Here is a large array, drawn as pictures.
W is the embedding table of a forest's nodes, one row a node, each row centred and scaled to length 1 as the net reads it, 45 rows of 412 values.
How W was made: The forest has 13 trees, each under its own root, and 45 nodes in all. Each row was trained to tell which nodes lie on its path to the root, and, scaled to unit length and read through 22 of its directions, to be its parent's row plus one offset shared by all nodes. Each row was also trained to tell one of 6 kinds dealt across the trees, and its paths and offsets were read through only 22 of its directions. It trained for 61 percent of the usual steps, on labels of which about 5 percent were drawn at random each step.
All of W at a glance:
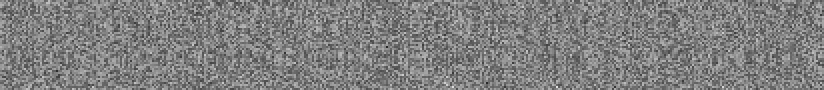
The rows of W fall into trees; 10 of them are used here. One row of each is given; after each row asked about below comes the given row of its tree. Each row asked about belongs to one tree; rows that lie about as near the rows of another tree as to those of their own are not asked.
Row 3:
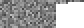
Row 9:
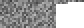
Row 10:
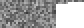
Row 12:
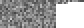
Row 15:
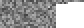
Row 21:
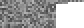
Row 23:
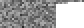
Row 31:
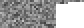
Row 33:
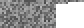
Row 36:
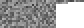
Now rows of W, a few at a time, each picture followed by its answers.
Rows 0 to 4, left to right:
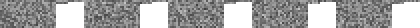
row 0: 33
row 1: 15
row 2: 36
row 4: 21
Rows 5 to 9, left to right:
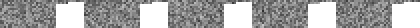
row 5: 3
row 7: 36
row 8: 10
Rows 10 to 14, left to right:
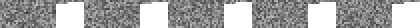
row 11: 23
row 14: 21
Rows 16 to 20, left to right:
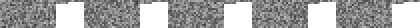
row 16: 3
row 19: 23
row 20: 33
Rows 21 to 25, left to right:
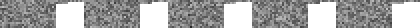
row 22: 12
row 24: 3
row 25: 12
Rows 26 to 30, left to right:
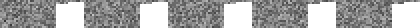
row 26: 31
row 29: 31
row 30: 33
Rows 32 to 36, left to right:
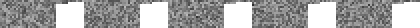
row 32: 3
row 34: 23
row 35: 21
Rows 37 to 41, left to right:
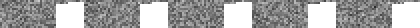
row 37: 31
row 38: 9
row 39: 36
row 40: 33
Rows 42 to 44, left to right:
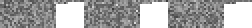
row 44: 36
